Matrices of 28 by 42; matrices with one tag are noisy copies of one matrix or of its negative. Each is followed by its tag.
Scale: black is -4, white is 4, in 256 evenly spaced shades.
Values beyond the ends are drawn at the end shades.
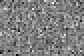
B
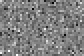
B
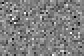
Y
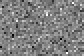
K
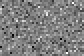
K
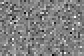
Y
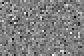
Y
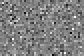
Y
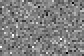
K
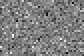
K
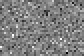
K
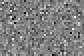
Y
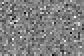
Y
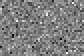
K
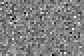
Y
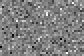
K
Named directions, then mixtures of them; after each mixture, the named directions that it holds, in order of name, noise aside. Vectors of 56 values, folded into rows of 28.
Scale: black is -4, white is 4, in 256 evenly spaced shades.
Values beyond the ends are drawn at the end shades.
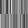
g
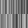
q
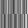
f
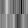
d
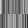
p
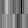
d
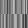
f, q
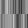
d, p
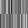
g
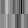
d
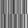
f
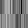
d, g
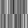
d, f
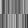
p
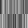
p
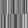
f, q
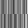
f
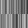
q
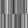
d, f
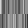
p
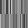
g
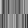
p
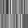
g, p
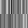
f, g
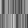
d, p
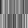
p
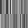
g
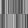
d, p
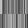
p, q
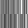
d, f
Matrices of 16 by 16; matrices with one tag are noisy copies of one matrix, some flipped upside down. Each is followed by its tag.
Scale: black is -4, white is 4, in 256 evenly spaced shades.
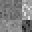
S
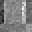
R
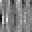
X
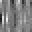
X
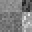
S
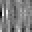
X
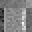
R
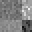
S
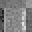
R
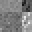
S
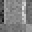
R
